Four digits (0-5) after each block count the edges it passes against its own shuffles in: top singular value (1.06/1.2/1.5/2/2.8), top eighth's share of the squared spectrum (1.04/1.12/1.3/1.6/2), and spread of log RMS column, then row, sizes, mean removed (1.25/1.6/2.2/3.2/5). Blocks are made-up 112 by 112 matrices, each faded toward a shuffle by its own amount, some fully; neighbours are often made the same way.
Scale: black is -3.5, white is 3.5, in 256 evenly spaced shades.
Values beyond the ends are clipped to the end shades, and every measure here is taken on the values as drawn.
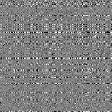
5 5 3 4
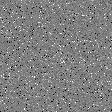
0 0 0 0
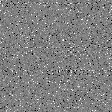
3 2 0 1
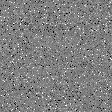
2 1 0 0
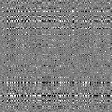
5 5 3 4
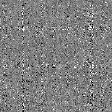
2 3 3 3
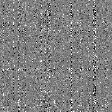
2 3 4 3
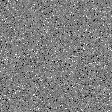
0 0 0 0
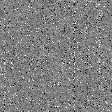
2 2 2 1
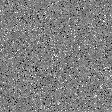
0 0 1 0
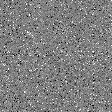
1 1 1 1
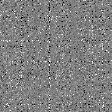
2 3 3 2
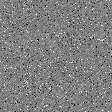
0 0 0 0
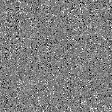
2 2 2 2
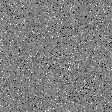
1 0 0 0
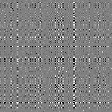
5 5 4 4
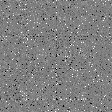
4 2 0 1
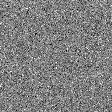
0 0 0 0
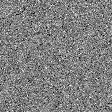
0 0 0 0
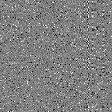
4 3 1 1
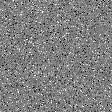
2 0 0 0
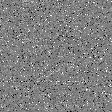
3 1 0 0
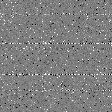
4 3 0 2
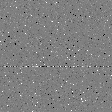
3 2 0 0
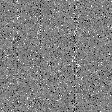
2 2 2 0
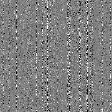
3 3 4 0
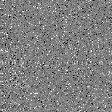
4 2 1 1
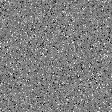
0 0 0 0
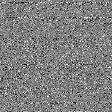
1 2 0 3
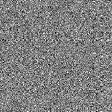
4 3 1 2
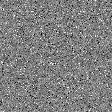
3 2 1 0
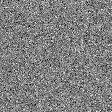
1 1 0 0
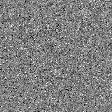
2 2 0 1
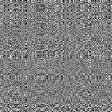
5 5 4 4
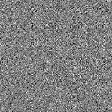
4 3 2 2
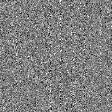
1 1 3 0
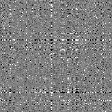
5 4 3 3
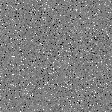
2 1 0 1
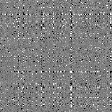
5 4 3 3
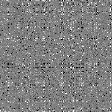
4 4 3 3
